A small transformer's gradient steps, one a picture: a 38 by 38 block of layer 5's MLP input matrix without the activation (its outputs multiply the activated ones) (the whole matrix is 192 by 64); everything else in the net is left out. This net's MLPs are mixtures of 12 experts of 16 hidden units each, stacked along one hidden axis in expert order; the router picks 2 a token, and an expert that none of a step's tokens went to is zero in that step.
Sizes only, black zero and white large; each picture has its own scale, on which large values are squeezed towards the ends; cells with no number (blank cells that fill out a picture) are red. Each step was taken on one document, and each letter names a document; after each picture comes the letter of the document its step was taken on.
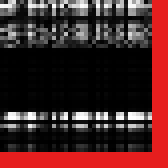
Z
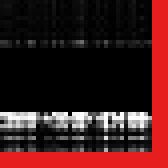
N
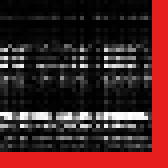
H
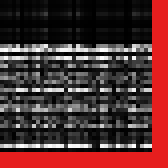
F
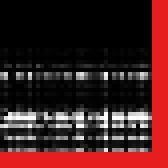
N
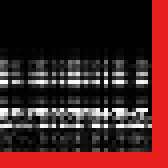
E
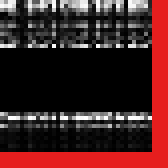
Z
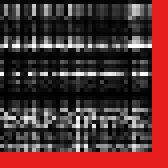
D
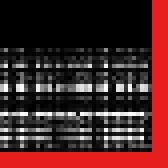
H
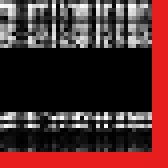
Z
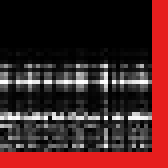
N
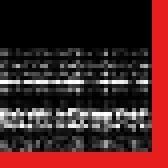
D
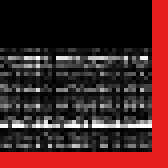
F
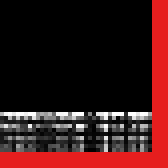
N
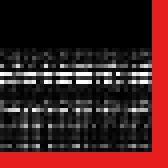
D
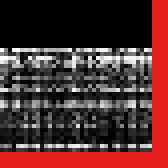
F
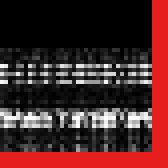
D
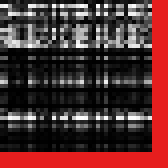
Z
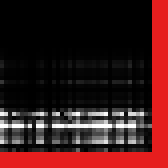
E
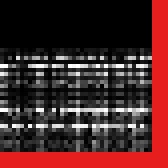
E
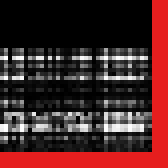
H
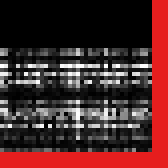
D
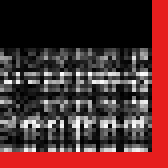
D
